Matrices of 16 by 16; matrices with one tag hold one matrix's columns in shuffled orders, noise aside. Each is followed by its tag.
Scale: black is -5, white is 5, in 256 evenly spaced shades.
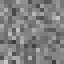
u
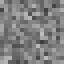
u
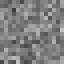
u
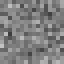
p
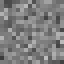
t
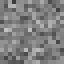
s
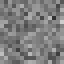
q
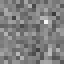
q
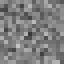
p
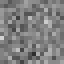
q
